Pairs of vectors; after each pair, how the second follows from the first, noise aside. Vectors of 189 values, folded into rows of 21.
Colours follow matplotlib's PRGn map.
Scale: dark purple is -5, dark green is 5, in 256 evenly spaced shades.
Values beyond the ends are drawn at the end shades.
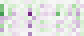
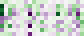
scaled up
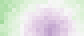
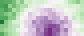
scaled up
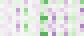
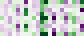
scaled up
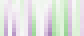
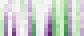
scaled up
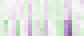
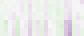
shrunk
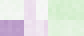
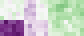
scaled up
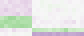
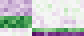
scaled up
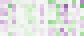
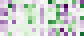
scaled up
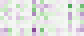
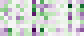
scaled up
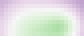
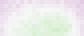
shrunk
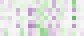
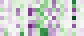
scaled up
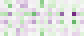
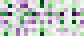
scaled up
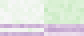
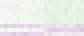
shrunk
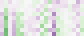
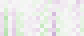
shrunk
